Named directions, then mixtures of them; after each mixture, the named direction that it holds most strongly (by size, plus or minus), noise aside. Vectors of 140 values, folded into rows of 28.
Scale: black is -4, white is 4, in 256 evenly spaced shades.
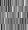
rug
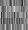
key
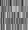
key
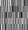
rug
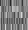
key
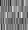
rug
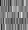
rug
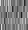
rug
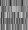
key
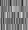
key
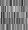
key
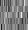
rug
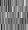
rug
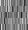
rug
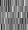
rug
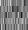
rug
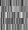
key
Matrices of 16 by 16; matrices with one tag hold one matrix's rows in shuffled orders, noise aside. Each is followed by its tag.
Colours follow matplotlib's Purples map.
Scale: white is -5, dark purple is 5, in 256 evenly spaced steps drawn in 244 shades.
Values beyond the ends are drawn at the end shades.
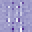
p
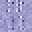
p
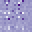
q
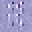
p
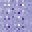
q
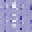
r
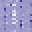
r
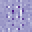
p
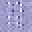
p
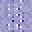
p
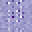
p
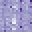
r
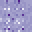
q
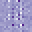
p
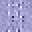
p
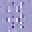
p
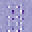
p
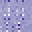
q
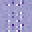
p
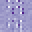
p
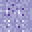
q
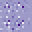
q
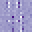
p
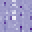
r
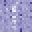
r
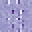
p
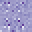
q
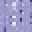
r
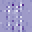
p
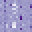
r
